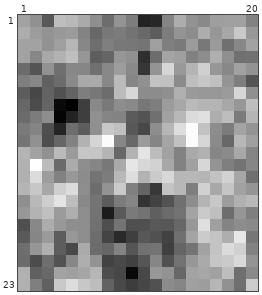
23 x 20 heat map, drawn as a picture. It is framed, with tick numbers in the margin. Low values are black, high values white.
Grain: blotchy. Odd rows or columns: none. Mirror symmetry: none. Ninth with the highest average: middle right.
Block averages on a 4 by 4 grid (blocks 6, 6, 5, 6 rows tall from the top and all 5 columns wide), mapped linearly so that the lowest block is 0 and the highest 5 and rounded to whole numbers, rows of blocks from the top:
3223
0344
5234
2014
